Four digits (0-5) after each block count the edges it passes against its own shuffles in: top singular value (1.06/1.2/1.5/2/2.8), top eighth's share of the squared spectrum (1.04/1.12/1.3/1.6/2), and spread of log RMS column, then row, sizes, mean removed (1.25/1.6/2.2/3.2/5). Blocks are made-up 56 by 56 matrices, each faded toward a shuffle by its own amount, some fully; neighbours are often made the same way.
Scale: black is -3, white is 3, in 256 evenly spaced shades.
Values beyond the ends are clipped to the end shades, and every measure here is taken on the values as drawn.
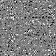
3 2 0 1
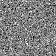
1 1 0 0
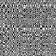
4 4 3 3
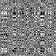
4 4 3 3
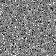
0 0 0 0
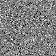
0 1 0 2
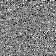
1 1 0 1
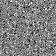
0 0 0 0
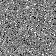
0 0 0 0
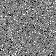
0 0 0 0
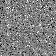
1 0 0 0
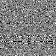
2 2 0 3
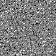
0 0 0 1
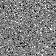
0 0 0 1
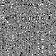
3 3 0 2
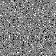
3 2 1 0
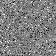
1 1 0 0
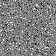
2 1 0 0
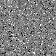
2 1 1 0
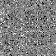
3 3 0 1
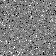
1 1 0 0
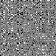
4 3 2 2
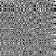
4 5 3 3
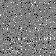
3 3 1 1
